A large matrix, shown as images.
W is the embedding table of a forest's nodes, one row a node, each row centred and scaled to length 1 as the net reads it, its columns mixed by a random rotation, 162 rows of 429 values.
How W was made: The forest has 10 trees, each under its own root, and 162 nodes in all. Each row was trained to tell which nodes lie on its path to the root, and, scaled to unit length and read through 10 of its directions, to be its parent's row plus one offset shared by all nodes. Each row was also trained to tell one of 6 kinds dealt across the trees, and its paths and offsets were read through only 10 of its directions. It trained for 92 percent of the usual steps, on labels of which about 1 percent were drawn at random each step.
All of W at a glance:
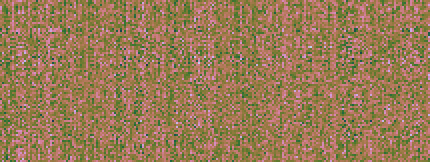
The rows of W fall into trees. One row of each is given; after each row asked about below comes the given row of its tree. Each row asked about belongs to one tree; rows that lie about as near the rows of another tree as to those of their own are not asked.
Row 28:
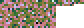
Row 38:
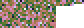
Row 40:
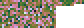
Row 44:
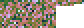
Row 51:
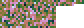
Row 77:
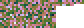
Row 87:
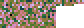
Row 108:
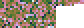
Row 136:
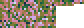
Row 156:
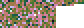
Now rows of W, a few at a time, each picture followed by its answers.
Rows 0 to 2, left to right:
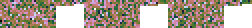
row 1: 51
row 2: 108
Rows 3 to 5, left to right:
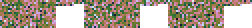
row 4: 77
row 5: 51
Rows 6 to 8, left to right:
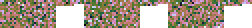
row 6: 156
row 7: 108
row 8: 136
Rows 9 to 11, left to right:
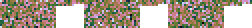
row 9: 108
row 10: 136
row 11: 28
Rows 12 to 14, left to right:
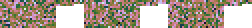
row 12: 28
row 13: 28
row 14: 28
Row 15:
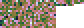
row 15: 156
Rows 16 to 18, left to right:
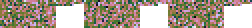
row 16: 44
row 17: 136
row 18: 51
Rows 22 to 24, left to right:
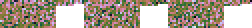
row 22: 77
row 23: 87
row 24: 51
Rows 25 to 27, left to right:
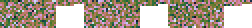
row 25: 44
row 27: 51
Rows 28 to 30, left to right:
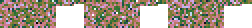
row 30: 51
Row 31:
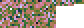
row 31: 51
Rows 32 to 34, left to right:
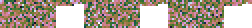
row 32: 156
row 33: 136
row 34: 28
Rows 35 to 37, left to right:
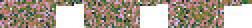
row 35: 87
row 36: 44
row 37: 38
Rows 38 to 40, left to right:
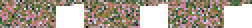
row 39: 156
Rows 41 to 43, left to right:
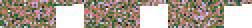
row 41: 44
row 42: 28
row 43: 136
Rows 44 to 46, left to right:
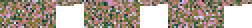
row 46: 136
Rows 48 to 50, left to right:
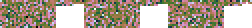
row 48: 51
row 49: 38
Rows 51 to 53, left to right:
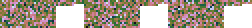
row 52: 28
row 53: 77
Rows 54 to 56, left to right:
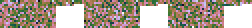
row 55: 136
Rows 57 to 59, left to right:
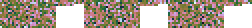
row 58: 28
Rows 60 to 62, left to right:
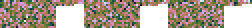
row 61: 77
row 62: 44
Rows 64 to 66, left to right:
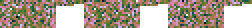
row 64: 38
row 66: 51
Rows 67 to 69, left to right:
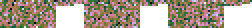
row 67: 136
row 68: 156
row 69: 44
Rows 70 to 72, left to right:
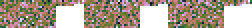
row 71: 40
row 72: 77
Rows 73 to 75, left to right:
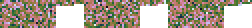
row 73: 28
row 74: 77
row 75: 38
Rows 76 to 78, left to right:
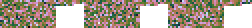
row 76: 136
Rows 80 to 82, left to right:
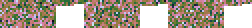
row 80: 156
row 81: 87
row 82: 44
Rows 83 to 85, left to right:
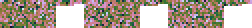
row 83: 108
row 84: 51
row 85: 40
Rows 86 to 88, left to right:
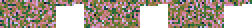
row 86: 136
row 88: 40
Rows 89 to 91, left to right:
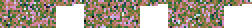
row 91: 156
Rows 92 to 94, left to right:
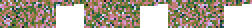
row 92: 108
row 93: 38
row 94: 87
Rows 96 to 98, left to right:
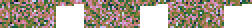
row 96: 44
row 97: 38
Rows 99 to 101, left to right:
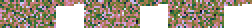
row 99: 28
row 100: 156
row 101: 108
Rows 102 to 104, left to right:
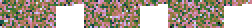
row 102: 108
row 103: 136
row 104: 28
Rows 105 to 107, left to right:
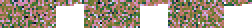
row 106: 108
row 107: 156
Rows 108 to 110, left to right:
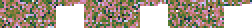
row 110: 44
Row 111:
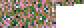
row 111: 108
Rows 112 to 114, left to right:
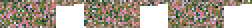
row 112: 44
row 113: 156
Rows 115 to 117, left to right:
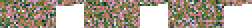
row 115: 44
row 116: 156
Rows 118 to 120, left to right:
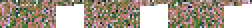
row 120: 44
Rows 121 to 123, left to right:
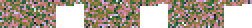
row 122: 108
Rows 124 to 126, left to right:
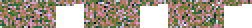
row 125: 44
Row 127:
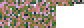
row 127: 87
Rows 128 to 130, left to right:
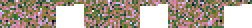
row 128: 156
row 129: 51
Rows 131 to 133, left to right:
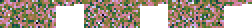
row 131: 28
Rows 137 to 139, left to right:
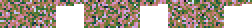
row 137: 87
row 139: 77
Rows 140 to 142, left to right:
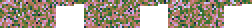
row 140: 51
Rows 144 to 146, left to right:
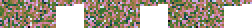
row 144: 136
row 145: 108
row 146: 136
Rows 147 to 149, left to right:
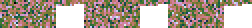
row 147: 108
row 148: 136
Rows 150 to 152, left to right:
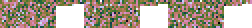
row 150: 51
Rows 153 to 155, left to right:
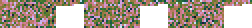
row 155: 28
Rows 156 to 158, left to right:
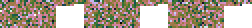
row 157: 28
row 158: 156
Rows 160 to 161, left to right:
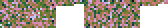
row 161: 77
